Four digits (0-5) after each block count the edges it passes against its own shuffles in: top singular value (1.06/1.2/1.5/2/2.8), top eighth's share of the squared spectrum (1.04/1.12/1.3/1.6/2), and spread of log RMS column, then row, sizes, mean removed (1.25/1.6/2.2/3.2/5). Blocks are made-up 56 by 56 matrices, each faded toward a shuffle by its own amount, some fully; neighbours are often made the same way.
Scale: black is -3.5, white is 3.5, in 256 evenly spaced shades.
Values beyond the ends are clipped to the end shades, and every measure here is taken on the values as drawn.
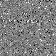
1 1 0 1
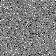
0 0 0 1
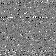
2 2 0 2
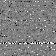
3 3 0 2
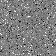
0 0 0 0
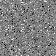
0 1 0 0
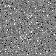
0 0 0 0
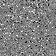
2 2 1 0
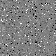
1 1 1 0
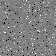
0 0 0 0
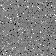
0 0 0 0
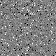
3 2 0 0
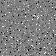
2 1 0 0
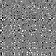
4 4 2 2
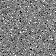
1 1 0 0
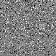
3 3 1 1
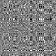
4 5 3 3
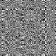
4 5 3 3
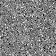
1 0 0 0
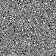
1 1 0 0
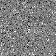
2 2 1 0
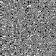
3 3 1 1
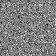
2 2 0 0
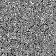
2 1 0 0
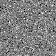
3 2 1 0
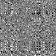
4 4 2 2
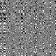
4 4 3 2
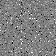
2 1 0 0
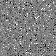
2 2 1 0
